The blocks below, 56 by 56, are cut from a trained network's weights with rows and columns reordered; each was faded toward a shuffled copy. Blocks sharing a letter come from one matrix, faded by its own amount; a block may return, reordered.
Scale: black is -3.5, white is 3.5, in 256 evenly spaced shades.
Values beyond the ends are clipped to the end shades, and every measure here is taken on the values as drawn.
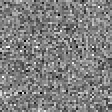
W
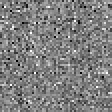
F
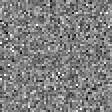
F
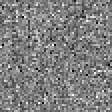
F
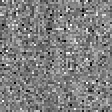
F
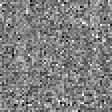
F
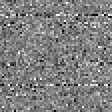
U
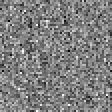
W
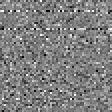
U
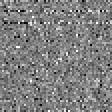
U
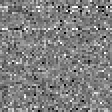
U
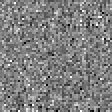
F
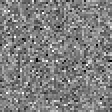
F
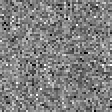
F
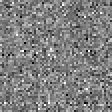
F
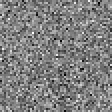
W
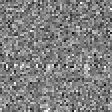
W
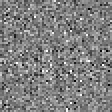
F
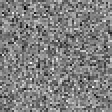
W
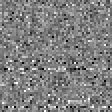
U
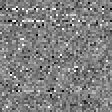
U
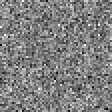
W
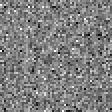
F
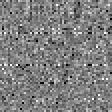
U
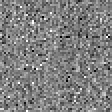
F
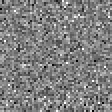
F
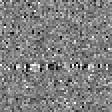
U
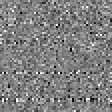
U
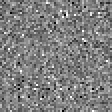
F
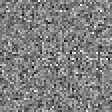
W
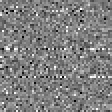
U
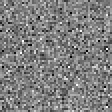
F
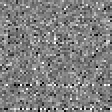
U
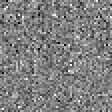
F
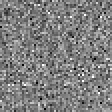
F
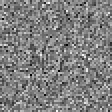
W
